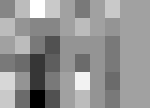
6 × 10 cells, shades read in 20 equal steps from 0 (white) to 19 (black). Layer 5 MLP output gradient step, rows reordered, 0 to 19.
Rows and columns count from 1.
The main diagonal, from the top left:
9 8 10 12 7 5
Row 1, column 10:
7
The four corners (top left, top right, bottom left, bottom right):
9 7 4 7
